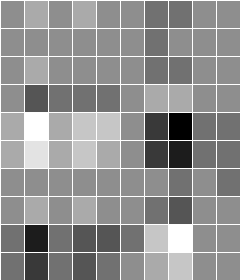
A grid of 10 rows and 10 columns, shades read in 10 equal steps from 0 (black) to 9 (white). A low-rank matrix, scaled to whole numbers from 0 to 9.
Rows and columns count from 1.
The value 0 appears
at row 5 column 8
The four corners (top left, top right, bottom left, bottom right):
5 5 4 5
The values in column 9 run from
4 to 5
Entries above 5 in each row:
2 0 1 2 5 5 0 2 2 2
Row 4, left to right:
5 3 4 4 4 5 6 6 5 5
